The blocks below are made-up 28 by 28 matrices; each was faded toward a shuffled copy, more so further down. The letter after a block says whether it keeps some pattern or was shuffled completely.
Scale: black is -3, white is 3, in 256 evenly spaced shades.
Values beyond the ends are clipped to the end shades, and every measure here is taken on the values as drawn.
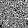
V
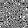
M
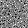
V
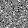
V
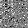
M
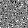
V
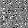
M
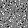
V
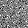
V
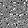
M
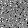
V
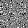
M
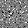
M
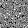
V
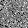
V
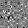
M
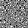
M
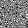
V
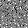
V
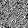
V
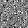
M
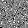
V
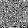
M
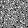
V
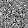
V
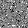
V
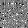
M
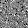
V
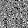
M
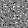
M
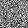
V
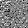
M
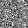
M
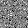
V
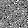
M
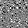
M
